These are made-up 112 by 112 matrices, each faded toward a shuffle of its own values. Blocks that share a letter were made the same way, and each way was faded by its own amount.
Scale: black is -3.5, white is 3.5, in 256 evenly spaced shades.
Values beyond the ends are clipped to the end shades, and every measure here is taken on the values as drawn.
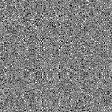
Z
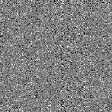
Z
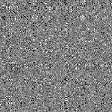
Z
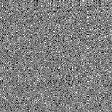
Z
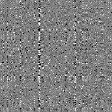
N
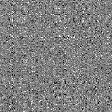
Z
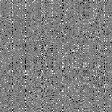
N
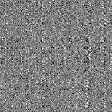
Z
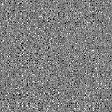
Z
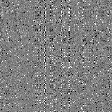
N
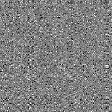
Z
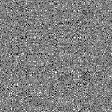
Z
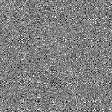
Z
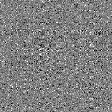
Z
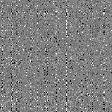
N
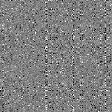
N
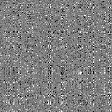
N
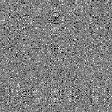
Z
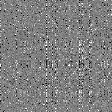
N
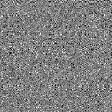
Z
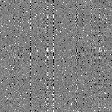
N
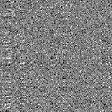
Z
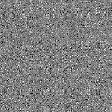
Z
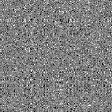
Z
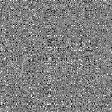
Z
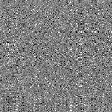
Z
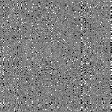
N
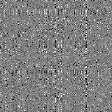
N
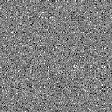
Z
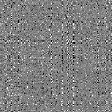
N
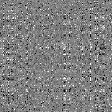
N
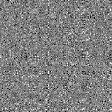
Z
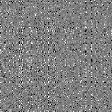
N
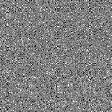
Z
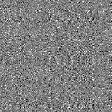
Z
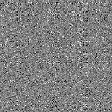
Z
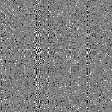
N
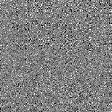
Z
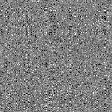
Z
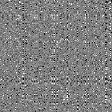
N
